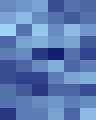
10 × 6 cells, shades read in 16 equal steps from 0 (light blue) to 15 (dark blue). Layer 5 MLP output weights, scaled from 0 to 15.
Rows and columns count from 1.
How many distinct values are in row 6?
5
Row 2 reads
4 2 6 8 10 8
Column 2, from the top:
5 2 8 4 6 9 12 10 7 7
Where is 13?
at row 5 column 3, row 8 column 3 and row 10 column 1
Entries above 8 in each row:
2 1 0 2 3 3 3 5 0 2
